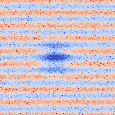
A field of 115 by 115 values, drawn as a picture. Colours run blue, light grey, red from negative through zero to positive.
The ninth with the lowest average is the centre. Stripes running across repeat 9 times from top to bottom. There is no overall slope. One dip sinks in the centre. No row or column stands out.
